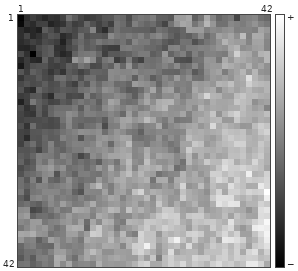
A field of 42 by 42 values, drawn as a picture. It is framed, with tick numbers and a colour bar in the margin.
Odd rows or columns: none. Ninth with the lowest average: top left. Slope: up to the bottom right. Ninth with the highest average: bottom right. Mirror symmetry: none.
